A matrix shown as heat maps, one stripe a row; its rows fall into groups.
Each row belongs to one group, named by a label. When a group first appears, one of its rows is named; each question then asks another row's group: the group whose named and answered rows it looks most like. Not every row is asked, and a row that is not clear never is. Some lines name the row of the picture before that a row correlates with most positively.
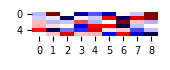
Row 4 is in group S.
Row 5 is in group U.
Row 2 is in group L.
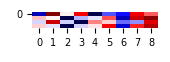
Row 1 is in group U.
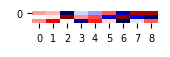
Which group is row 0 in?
U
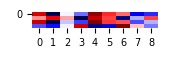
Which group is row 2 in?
S
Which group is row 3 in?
L
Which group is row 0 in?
S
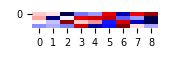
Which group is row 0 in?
U
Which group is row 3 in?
L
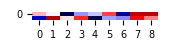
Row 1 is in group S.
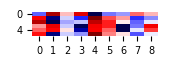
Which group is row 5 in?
S
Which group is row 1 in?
S
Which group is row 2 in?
S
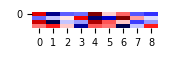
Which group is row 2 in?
S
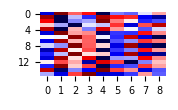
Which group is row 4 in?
S
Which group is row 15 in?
L
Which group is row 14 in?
S
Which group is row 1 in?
S
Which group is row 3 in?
U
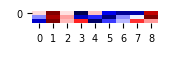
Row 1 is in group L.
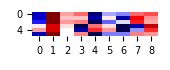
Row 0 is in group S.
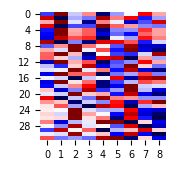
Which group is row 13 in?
L
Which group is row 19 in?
L
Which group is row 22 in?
U
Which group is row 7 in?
S
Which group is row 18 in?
L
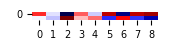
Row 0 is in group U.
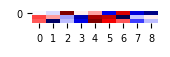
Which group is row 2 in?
S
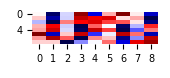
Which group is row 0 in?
L
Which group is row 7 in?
U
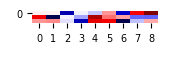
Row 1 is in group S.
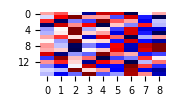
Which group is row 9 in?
U
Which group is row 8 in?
U
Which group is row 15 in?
L
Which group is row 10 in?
S
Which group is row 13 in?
L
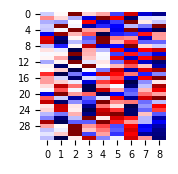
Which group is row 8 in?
L
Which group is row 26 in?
L
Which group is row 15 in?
S
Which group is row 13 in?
L
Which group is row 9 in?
U
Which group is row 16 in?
U
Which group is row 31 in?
L
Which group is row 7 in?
S
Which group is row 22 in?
S
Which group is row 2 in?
L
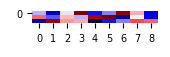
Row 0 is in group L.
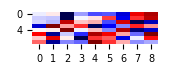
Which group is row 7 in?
S
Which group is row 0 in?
U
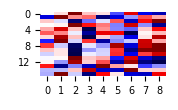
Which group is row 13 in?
S
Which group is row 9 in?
U
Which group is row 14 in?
L
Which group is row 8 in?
U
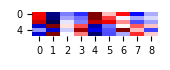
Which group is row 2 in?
S
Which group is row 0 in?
S
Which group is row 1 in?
S
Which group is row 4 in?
L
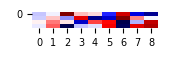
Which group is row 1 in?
L
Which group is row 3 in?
U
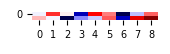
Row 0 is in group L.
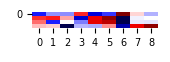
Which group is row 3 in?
U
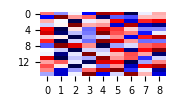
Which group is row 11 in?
S
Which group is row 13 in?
U
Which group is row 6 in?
U
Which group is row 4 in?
S
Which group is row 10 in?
L
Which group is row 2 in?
U
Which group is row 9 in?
U
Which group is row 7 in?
S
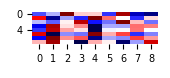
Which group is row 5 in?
S
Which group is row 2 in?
L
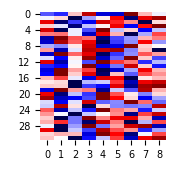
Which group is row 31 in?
U
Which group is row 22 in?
L
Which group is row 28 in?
L
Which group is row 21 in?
S
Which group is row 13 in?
L
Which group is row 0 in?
L
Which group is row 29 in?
S
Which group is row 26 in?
L
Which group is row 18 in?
U
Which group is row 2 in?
S
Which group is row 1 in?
U
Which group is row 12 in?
S
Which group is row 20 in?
S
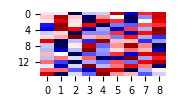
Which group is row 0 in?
U
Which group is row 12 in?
U
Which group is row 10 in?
U
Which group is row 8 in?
L
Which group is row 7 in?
S
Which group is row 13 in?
L
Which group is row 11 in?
L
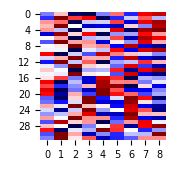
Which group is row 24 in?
L
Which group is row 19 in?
S
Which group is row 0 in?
U
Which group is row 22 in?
L
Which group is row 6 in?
U
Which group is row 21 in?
L
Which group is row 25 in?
L
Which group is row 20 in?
S
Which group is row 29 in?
S
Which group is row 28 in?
U
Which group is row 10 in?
S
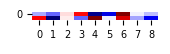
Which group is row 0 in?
L
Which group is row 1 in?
S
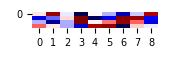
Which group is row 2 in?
L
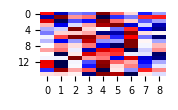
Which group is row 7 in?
L
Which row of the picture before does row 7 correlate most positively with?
2
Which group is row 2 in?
S
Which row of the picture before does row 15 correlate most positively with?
3
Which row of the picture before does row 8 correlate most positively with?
1
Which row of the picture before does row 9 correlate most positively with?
3
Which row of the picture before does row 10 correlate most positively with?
2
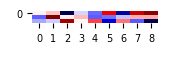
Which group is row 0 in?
U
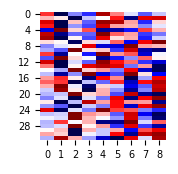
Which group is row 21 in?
U
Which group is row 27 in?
L
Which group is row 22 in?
L
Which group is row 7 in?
U
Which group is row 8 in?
L
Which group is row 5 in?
S
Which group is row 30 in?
U
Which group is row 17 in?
U
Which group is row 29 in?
U
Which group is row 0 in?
S
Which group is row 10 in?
S
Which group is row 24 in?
S
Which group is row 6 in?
S
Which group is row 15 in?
L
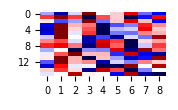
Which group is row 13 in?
L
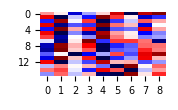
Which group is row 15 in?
L
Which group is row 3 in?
S
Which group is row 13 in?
L
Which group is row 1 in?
S
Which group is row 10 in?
U
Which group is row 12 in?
S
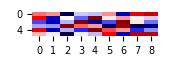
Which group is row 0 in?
U
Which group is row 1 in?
S
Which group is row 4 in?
S
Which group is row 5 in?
U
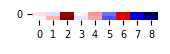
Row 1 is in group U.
